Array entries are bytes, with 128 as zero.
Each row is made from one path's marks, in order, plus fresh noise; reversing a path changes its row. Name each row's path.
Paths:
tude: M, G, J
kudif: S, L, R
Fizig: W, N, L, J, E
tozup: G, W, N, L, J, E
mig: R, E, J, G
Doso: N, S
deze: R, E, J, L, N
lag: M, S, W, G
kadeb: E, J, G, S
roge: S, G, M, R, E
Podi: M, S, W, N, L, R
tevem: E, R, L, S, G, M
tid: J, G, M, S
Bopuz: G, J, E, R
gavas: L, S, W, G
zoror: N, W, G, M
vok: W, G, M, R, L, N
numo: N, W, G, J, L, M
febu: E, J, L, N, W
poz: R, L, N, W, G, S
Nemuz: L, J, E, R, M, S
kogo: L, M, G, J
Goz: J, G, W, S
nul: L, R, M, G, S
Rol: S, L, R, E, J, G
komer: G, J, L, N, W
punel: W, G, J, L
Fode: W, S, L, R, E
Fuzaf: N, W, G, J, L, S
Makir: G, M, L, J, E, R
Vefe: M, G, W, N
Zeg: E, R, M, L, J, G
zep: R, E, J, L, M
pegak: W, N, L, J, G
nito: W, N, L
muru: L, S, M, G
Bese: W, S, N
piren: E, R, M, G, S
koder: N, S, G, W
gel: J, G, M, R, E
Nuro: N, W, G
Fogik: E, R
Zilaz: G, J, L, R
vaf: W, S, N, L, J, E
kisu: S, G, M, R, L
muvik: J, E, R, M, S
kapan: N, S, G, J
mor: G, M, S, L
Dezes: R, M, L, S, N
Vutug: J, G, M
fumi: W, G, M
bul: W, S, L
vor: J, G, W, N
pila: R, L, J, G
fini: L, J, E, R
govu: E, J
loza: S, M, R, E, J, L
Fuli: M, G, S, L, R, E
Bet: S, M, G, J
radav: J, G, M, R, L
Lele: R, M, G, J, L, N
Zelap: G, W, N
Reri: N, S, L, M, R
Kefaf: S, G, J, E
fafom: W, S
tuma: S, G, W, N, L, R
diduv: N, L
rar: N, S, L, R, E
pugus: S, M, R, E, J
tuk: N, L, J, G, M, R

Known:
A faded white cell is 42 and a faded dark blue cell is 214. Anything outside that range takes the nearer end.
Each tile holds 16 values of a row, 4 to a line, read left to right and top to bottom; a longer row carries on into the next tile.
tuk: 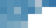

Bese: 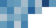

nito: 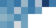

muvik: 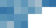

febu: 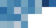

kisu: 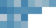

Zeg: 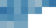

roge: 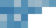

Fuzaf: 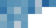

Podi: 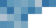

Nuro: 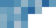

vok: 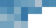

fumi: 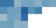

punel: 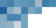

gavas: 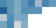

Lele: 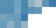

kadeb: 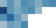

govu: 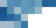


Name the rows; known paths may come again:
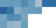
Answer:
Nemuz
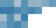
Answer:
roge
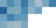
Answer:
Zilaz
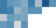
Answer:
bul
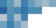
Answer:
mor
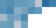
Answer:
poz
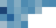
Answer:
kadeb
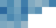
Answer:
Makir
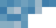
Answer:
vor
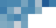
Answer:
pegak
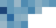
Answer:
Kefaf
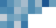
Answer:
fafom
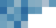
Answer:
tude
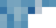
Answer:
kapan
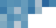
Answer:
Fuzaf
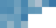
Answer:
Lele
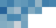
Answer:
punel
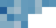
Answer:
Goz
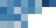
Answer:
febu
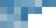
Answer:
vok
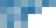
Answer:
Zelap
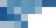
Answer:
govu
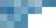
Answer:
pugus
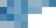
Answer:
Bopuz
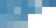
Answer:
tuk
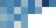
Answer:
nito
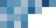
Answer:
Bese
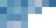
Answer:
pila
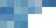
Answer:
muvik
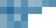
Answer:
piren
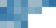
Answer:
mig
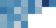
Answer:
vaf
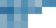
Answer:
tevem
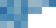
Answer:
gel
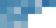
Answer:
numo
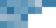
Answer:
Dezes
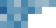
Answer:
Bet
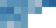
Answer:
zep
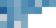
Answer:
gavas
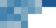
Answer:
deze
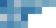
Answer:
lag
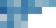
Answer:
muru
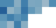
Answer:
Vutug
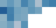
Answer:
Rol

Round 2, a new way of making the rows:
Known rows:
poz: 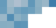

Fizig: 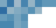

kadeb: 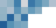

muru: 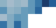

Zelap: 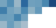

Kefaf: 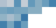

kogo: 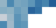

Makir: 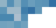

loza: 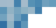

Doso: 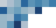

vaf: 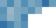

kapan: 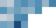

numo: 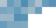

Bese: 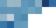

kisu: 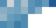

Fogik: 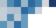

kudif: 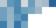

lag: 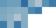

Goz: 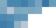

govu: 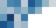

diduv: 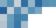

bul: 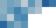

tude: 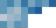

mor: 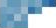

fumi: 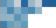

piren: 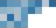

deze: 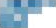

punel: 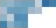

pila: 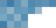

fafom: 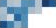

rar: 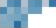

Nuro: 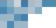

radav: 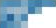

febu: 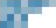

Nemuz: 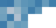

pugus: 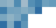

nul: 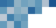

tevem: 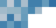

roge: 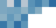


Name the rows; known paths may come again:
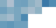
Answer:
Fuzaf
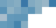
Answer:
tuma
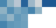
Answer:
fumi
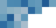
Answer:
tid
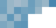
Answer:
poz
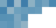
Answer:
tozup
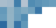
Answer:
loza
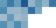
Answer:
Podi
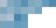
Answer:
numo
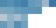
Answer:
Lele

